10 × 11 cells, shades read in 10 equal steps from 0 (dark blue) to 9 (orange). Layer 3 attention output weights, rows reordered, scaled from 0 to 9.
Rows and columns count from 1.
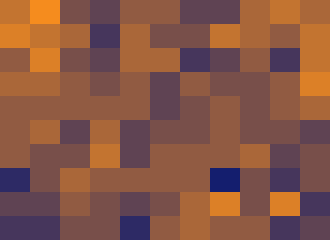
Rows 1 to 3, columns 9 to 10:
6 7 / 6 5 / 5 2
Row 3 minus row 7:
0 4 0 -4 3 1 -3 -2 -1 -1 3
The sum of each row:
58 62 51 55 52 47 51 41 50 39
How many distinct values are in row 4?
5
